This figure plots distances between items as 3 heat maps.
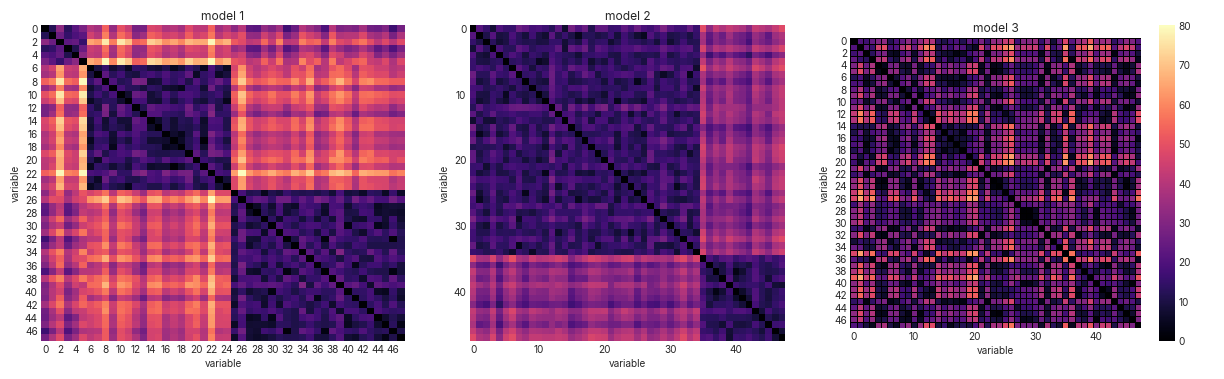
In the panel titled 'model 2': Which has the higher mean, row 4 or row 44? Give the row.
44
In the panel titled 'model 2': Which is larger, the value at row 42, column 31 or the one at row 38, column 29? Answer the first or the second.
the second
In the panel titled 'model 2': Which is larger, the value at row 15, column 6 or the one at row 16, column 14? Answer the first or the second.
the first
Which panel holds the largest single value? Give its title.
model 1
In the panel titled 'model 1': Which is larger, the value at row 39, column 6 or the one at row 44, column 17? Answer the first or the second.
the first
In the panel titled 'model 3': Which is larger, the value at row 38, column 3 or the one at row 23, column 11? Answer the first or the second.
the first
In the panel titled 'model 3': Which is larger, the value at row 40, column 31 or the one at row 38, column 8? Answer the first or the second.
the first
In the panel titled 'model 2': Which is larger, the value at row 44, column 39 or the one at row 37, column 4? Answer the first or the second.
the second
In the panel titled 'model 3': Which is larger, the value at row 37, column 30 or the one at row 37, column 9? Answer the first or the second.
the first
